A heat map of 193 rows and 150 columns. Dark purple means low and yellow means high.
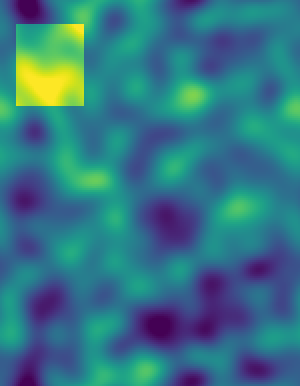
Odd patch: higher, in the top left. Ninth with the highest average: top left. Mirror symmetry: none. Roughest part: top left.
